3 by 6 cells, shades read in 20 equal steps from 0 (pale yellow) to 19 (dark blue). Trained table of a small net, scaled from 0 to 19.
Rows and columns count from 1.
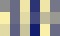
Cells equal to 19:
1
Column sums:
11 37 7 51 6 31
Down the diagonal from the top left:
9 12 4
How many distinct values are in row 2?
6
